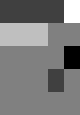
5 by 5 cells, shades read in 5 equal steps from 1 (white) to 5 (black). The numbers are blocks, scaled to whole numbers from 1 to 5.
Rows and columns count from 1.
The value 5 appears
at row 3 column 5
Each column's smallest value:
2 2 2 3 1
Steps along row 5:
same same same same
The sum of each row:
17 12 17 16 15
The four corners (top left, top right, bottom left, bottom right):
4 1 3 3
